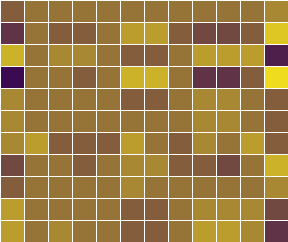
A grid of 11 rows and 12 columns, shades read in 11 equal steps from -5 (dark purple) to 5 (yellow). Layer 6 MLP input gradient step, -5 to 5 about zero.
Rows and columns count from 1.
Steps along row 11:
down up down same down same up up same down down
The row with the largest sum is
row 3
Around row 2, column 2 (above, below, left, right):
0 0 -3 -1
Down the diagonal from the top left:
-1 0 1 -1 0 0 0 -1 0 1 1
